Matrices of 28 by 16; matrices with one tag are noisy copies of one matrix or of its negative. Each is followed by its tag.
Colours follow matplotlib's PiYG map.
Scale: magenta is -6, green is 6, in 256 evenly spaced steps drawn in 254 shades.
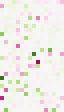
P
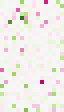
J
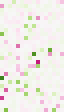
P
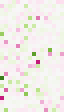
P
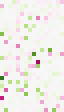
P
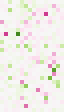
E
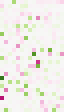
P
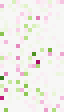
P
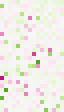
P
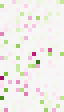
P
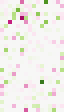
J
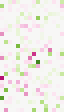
P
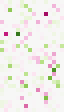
E
